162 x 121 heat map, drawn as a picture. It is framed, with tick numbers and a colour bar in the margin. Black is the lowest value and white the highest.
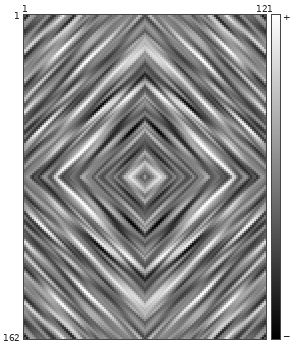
There is no overall slope. Its left and right halves mirror each other, and so do its top and bottom. Overall the values sit about 50% of the way up the scale. The centre is the ninth with the lowest average.
